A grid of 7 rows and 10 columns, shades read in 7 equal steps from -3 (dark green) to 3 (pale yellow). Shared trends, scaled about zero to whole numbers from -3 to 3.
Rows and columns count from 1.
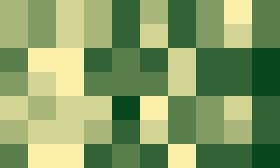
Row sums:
3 3 -5 -3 6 4 -4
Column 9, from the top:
3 2 -2 -2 2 1 -2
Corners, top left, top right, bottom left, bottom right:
1 -1 -1 -3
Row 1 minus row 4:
1 -2 -1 2 -1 2 -4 2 5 2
